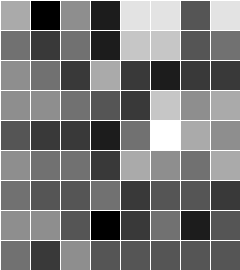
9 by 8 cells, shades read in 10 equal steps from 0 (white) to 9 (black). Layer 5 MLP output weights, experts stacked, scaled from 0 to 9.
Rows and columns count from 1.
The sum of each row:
33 40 48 35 40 36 48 49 46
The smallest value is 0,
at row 5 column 6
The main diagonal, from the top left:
3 7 7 6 5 4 6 6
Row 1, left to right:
3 9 4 8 1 1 6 1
